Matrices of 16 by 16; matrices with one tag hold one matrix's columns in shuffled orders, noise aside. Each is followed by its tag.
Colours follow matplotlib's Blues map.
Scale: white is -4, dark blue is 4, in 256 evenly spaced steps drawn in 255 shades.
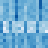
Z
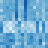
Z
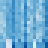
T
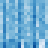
T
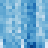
T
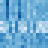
Z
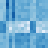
Z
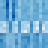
Z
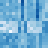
Z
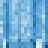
T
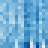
T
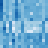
Z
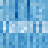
Z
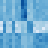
Z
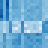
Z
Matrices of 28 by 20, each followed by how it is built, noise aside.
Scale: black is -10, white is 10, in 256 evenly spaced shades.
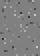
sparse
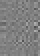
low rank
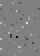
sparse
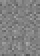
low rank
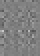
low rank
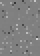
sparse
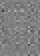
low rank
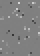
sparse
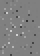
sparse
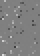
sparse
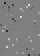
sparse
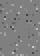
sparse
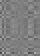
low rank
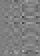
low rank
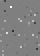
sparse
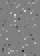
sparse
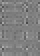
low rank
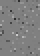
sparse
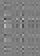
low rank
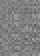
low rank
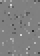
sparse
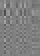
low rank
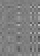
low rank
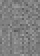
low rank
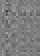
low rank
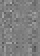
low rank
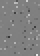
sparse
